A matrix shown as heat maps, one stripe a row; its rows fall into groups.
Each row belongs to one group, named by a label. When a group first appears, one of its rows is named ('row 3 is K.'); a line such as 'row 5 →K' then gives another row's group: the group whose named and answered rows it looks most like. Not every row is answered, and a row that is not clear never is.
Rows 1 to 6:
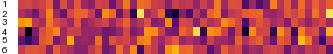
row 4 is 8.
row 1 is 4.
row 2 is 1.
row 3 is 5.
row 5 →8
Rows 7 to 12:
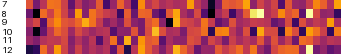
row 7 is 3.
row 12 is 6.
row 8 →6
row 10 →8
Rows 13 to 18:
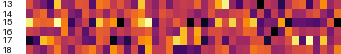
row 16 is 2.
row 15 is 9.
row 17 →6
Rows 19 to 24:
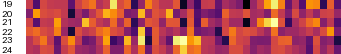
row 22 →3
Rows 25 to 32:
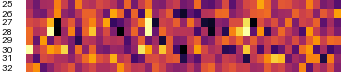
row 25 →6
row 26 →1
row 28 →4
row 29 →3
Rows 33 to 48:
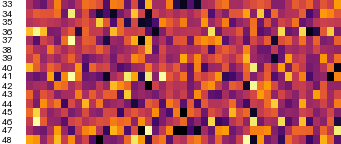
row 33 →1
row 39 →2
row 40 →9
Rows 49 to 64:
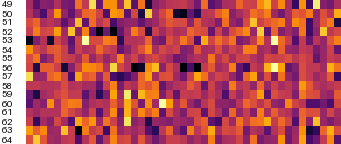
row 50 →1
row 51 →9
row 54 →9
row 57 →9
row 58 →5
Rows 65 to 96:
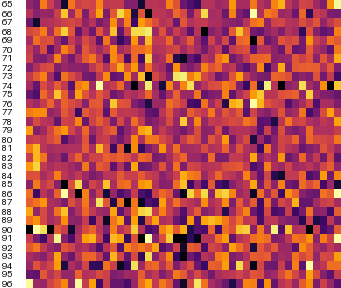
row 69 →4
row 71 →1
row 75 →6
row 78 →2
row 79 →9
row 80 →4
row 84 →2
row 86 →8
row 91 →1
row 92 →5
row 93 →1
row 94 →4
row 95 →6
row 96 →9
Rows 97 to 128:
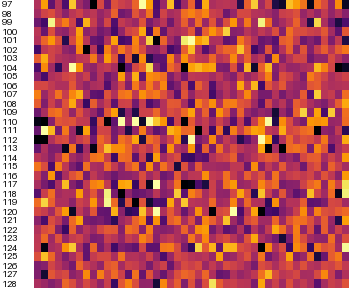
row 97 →2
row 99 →6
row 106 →5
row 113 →2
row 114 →1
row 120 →4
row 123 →2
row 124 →8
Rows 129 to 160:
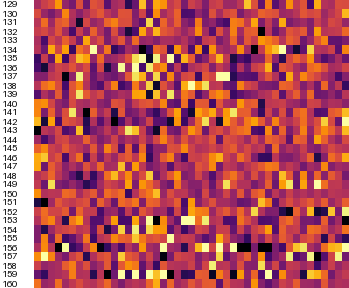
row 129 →4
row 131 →3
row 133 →6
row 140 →5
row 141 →8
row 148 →3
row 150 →9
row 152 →2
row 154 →5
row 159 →5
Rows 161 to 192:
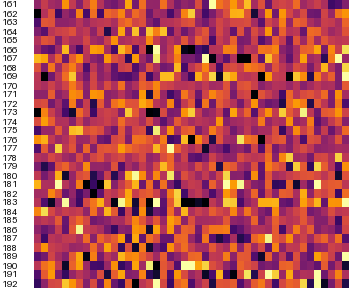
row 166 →1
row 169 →8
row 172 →2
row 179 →8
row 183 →1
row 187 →6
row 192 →6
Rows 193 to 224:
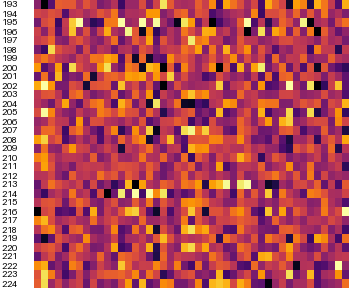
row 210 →5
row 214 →5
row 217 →5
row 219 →8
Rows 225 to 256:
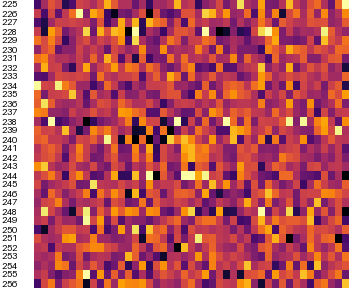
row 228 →6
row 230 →4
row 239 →3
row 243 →5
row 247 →4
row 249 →9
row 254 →4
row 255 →9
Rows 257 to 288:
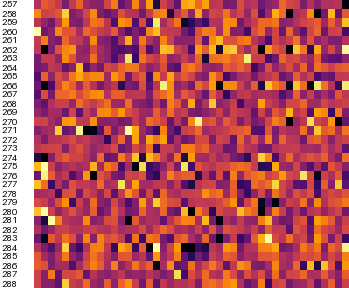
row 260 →9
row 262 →8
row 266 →8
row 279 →4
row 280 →5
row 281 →6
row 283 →6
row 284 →1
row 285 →1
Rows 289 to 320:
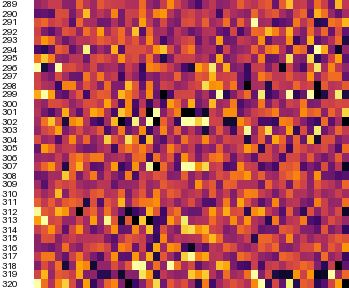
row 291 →2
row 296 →9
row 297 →9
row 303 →4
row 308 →6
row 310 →4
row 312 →9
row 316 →1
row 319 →2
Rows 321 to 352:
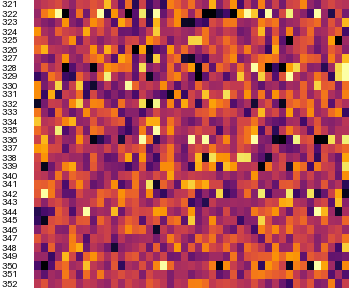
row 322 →4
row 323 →1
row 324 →9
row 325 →2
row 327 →1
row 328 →2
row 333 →9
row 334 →9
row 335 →4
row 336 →2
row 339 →8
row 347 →8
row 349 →6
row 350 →8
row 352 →2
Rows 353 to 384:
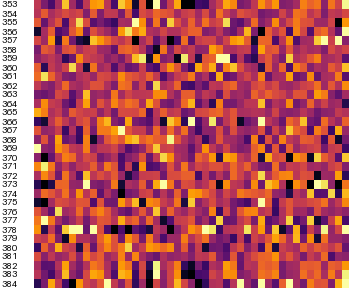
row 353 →1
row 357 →3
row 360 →8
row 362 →1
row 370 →8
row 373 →8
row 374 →2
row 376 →4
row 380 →3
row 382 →1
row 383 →1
